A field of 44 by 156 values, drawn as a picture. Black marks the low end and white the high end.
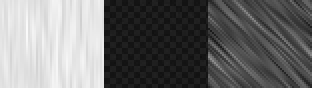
It is made of 1 by 3 panels. Panel 1,1: very high, streaked downward, faint in contrast. Panel 1,2: very low, checkered, faint in contrast. Panel 1,3: low, slanting down to the right.
